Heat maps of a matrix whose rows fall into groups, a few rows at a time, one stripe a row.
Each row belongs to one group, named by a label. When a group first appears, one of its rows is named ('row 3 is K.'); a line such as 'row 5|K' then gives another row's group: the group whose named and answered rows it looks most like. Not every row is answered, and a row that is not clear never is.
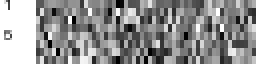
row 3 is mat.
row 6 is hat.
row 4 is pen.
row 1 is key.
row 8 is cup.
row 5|cup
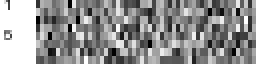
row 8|key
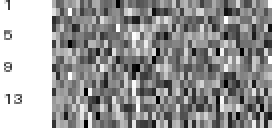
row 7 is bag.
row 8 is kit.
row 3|key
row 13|bag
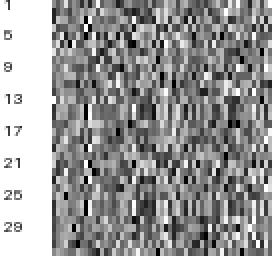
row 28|key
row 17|kit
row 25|hat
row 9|kit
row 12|key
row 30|key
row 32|bag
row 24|kit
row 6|cup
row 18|kit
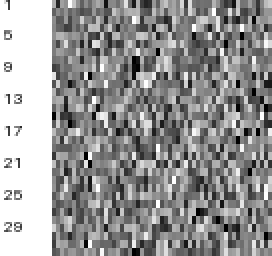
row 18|cup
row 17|kit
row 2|pen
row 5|bag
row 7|bag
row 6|kit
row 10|mat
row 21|mat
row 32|key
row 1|pen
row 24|kit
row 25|kit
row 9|key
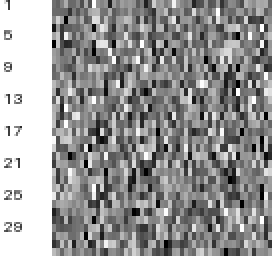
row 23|pen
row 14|cup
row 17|bag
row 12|pen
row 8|bag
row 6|hat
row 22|pen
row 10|kit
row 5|cup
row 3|hat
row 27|key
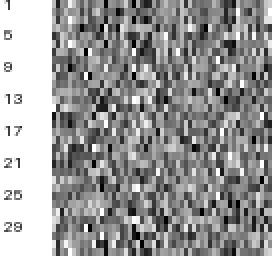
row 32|pen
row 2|kit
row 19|kit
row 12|bag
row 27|cup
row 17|bag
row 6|pen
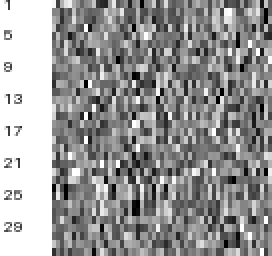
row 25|hat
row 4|mat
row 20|pen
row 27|key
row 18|mat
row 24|hat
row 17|pen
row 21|key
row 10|key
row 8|kit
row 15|mat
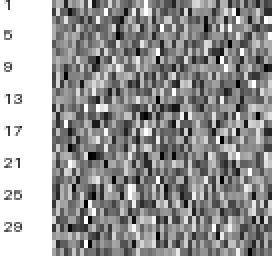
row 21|pen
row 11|cup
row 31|mat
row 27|cup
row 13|bag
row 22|cup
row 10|hat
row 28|mat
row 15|pen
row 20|pen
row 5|kit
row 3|kit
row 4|bag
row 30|bag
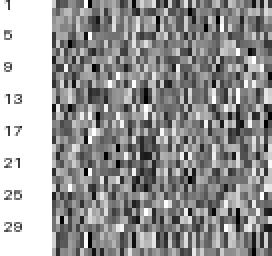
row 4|bag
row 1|mat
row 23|key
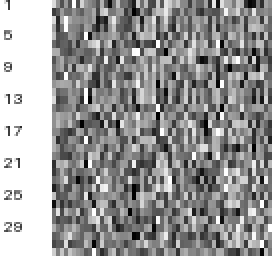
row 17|bag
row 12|mat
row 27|cup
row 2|key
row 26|hat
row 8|key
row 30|key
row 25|mat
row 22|key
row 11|bag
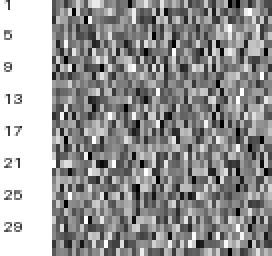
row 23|bag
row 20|mat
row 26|hat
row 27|cup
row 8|hat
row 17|cup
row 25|key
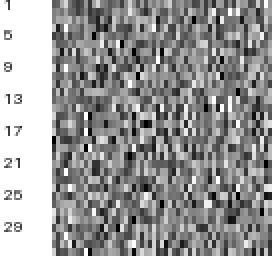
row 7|cup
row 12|cup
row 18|hat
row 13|pen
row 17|mat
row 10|cup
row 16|pen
